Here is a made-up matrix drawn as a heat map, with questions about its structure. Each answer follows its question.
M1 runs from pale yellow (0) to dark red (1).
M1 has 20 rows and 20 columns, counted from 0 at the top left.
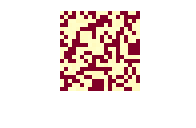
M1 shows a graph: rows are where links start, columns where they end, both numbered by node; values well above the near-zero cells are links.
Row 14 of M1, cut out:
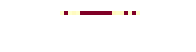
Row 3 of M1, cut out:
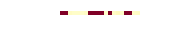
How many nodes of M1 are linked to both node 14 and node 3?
7
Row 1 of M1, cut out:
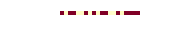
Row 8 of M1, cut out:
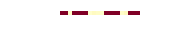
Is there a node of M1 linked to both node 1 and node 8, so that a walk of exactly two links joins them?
yes
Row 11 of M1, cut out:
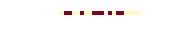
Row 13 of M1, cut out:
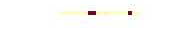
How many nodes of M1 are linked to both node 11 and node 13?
1
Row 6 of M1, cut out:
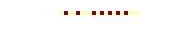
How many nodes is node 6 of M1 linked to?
7
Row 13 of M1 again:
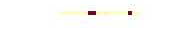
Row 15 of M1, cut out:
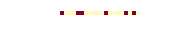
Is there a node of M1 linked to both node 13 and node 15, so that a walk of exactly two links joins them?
no
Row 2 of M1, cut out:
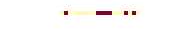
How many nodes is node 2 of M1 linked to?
7
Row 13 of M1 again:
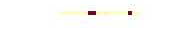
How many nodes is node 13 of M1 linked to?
3
